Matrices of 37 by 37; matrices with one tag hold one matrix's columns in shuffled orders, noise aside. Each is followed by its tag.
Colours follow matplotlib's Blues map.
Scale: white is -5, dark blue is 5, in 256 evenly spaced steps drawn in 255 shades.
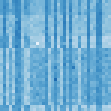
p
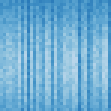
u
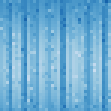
u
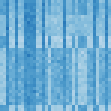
p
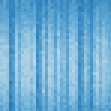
u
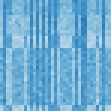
p
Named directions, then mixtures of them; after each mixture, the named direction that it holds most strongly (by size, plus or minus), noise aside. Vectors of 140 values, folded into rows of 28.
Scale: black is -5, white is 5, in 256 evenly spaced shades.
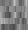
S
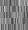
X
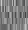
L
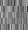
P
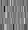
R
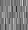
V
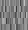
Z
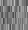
P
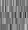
L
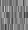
L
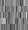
Z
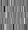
R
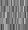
R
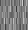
V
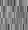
P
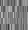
P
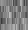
S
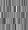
Z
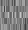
L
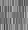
X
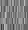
R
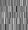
V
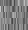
X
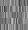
X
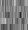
S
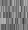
S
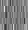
R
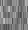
P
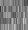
X
